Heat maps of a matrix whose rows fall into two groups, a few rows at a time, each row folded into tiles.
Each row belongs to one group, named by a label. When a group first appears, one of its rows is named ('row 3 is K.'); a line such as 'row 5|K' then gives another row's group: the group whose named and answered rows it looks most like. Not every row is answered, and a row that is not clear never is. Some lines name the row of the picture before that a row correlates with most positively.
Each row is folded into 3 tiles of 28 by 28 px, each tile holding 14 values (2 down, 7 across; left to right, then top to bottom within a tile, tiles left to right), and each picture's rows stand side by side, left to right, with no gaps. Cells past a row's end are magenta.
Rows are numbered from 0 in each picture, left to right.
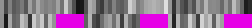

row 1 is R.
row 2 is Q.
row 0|Q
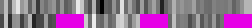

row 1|Q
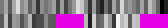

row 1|Q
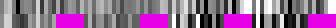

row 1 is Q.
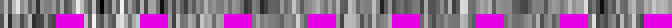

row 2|Q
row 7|R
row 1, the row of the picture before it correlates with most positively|0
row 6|R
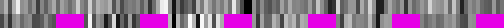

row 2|Q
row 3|Q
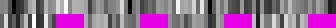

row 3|Q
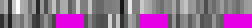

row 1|R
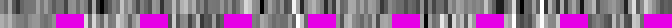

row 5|Q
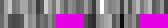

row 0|R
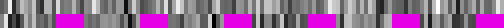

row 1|R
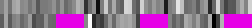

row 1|R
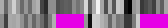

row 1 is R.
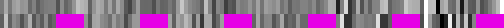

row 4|R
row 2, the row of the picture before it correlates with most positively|0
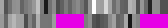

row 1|R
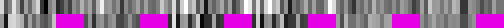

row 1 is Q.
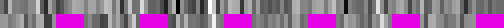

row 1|R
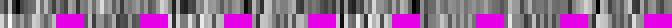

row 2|Q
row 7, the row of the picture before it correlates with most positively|4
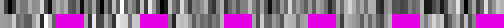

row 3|Q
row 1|Q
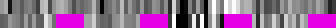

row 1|Q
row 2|R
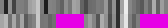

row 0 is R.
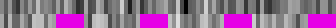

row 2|Q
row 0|Q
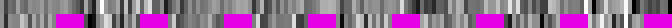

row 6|R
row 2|R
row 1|Q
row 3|R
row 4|Q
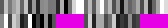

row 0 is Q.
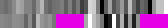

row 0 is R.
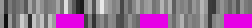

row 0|Q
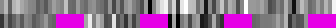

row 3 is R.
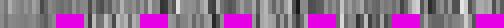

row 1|Q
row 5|R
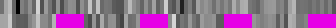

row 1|R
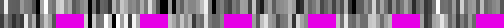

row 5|Q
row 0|R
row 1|Q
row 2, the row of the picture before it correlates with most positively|3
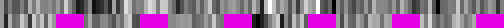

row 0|Q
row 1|R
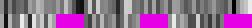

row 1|R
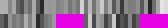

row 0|R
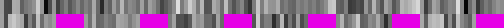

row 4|R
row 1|Q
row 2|R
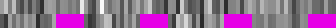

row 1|Q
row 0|R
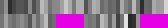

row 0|R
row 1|R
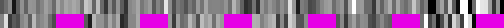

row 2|Q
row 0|R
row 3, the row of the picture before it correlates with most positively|1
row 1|R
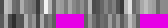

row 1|R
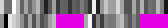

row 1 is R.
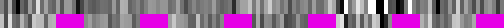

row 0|Q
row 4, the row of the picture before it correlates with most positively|1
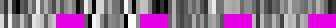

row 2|R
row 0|Q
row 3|Q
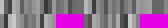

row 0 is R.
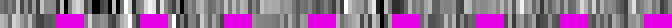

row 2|R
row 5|R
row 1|R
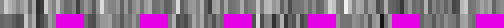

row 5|R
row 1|Q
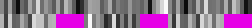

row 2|Q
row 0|Q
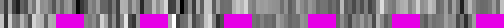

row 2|R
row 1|R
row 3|R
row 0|Q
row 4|R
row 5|R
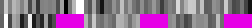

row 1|Q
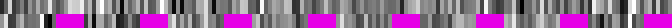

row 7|R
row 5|Q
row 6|Q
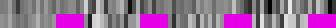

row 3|Q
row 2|Q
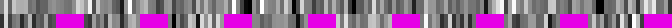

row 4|Q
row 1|R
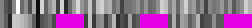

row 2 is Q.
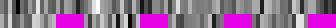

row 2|R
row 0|Q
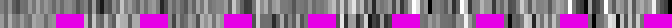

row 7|Q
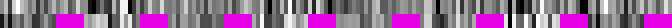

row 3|Q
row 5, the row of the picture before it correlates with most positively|3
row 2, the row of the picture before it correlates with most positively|4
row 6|Q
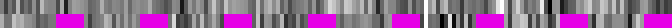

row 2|R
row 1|Q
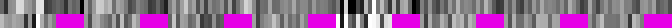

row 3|Q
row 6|Q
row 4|Q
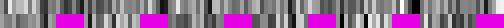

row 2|R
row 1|Q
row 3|R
